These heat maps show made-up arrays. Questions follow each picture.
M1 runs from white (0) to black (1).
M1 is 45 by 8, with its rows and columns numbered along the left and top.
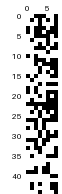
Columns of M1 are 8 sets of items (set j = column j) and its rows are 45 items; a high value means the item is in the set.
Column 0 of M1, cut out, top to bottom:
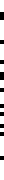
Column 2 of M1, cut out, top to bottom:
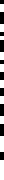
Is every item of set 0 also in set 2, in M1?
yes
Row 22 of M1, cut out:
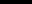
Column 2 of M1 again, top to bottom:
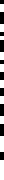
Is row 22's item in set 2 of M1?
yes
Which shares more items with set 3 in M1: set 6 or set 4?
set 6
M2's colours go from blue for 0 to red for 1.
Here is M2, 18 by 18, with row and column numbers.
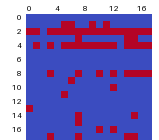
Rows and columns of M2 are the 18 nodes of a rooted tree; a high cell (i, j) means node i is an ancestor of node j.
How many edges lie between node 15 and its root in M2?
6
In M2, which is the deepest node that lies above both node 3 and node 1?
4
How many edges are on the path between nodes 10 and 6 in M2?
6
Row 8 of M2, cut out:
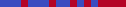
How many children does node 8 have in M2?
2
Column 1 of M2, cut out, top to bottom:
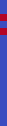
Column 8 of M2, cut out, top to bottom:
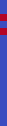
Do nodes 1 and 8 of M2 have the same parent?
yes
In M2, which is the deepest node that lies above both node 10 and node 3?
8
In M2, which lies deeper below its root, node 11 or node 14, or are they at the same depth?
node 14
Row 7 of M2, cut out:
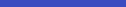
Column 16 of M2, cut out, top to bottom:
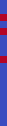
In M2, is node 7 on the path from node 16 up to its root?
no
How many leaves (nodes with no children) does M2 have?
5
